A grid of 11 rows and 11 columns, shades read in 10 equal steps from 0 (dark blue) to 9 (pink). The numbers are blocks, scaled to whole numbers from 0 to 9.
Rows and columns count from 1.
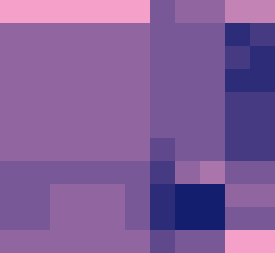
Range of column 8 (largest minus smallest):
5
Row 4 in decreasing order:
5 5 5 5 5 5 4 4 4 1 1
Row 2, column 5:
5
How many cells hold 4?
36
